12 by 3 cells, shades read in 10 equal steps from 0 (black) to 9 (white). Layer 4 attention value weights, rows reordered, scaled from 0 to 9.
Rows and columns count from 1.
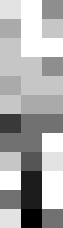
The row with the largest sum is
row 3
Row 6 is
7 6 6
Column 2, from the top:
9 9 9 7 7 6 4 4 3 1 1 0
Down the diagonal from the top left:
8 9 9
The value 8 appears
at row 1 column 1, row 9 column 3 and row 12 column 1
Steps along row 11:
down up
